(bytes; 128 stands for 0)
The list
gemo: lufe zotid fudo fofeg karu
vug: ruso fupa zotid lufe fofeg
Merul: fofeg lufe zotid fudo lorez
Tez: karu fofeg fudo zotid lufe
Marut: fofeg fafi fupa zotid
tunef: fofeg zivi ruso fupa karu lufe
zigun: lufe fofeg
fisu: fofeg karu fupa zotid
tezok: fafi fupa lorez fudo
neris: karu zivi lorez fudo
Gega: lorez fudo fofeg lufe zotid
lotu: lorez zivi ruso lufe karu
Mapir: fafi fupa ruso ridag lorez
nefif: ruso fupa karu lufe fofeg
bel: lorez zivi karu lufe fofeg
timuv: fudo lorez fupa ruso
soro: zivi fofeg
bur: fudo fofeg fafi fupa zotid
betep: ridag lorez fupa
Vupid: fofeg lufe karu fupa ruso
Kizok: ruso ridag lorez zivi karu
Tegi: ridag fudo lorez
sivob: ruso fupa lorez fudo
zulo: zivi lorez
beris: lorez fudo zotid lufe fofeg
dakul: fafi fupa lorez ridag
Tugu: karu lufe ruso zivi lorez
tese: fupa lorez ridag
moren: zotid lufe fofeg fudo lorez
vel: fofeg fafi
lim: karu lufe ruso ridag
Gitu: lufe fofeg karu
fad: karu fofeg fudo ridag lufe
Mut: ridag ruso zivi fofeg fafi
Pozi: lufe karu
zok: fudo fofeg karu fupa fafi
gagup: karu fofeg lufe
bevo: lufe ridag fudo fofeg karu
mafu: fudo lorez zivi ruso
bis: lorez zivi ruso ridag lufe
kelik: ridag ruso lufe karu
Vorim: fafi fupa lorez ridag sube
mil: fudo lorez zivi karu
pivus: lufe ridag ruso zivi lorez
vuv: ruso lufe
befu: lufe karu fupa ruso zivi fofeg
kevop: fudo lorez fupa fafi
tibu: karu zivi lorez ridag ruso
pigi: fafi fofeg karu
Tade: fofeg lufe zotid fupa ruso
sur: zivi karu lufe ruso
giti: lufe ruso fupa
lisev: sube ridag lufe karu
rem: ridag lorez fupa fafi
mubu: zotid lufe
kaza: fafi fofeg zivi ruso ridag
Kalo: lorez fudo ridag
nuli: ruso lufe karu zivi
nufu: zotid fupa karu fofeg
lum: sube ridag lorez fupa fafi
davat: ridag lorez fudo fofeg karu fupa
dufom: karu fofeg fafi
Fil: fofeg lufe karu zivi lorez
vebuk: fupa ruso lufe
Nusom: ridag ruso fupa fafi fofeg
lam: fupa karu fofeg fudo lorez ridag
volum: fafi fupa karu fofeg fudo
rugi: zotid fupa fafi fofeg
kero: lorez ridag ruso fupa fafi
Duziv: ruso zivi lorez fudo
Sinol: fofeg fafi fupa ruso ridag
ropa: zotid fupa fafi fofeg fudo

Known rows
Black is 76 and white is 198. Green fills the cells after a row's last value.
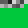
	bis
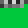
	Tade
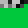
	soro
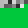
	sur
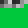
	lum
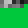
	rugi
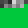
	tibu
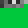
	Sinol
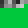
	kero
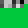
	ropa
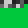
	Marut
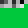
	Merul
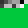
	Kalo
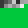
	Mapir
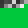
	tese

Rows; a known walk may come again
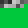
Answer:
pivus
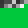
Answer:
tese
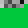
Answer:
bevo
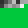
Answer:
Mapir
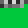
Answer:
Tade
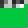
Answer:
tezok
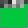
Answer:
tibu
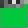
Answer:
Sinol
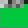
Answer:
nuli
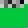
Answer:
fad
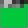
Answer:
rugi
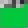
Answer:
gemo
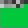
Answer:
Fil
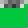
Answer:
lisev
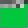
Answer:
Tugu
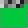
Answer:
bel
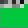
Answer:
moren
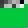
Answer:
Kalo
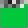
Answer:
lim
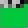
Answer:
soro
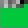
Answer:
Mut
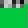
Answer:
ropa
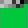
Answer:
vel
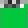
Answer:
kelik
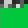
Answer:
Marut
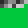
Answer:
dakul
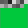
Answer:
bis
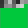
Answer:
kero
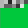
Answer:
sur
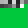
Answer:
Vupid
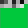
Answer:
Merul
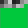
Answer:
lum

